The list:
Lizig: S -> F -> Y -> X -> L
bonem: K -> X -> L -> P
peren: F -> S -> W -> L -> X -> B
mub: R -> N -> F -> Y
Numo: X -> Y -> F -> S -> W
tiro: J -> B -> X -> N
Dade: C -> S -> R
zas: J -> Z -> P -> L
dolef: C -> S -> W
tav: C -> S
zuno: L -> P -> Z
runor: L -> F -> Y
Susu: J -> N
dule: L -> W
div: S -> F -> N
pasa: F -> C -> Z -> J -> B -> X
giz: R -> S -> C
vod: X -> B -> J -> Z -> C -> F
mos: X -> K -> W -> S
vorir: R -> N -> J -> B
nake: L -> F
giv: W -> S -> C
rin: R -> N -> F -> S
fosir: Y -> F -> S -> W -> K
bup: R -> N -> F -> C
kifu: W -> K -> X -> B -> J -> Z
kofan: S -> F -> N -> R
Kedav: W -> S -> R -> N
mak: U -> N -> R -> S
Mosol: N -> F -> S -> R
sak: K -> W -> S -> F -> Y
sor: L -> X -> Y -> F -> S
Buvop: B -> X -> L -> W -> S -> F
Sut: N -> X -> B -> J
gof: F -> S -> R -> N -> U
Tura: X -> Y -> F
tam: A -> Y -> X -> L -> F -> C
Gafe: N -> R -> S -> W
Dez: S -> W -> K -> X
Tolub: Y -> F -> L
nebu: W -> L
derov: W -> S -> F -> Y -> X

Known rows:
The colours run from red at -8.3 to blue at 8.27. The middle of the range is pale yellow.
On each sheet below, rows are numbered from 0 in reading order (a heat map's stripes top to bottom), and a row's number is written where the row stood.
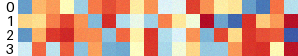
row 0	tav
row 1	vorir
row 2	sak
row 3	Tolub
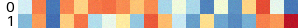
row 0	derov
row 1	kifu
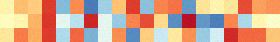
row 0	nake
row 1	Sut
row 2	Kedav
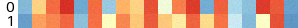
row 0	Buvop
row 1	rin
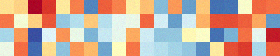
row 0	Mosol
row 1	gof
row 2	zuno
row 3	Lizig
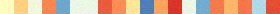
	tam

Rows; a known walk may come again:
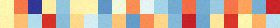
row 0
zas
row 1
Susu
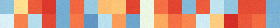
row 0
Buvop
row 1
div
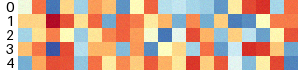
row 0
Lizig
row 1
Mosol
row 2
giz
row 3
tiro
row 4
rin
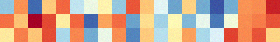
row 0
kifu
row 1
kofan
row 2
Kedav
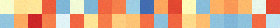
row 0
bup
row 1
mak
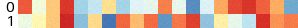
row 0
gof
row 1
vod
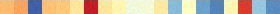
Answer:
pasa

